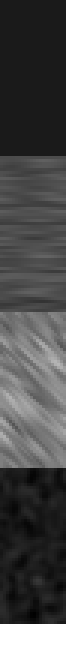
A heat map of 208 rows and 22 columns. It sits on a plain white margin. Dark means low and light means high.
The table splits into 4 rows of 1 panel. Panel 1,1: very low, flat. Panel 2,1: low, streaked across, faint in contrast. Panel 3,1: middling, slanting down to the right. Panel 4,1: very low, blotchy, faint in contrast.
